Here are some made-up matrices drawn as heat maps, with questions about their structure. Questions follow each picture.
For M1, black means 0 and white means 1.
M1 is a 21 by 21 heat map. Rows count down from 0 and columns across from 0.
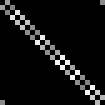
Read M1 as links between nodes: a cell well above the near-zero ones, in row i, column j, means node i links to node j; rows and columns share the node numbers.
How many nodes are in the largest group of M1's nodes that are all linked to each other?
2
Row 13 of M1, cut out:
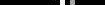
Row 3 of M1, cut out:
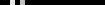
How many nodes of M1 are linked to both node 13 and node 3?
0
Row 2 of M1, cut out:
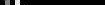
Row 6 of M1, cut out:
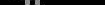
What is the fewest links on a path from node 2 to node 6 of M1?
4
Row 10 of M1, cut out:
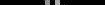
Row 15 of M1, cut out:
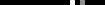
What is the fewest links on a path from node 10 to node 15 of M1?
5
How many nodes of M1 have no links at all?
0
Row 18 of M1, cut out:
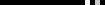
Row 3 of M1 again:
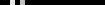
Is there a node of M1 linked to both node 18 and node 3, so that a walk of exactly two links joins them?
no
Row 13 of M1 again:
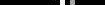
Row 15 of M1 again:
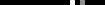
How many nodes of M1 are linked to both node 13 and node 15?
1
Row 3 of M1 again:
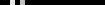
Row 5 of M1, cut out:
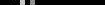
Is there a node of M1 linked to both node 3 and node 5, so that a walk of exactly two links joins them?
yes
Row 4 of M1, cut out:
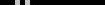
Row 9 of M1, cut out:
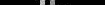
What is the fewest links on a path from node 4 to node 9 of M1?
5
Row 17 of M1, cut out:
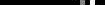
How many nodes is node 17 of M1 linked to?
2
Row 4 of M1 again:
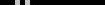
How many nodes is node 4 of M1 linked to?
2
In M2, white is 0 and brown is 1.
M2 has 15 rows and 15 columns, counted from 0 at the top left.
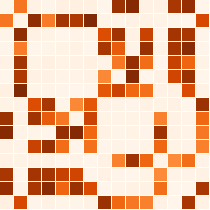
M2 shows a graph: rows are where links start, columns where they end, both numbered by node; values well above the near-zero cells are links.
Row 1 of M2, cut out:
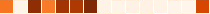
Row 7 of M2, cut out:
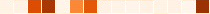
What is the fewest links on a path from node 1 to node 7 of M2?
2
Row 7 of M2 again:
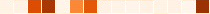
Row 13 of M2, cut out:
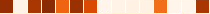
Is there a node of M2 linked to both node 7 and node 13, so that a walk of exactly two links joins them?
yes
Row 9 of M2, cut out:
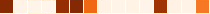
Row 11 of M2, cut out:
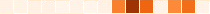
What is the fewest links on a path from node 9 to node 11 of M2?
1
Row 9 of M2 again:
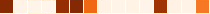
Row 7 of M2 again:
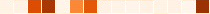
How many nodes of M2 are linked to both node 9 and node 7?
3
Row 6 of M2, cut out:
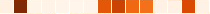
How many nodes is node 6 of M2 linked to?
6
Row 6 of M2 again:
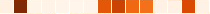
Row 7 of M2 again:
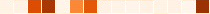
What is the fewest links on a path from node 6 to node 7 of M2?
1
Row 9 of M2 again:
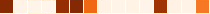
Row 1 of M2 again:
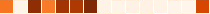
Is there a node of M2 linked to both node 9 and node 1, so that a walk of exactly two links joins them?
yes
